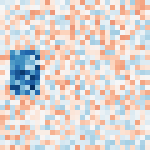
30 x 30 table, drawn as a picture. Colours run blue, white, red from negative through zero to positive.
Mirror symmetry: none. Slope: none. Ninth with the lowest average: middle left. Odd rows or columns: none. Odd patch: lower, in the middle left. Stripes: none.
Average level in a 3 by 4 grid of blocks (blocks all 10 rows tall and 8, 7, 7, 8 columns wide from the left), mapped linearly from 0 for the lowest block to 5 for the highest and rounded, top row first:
4555 / 0545 / 5444
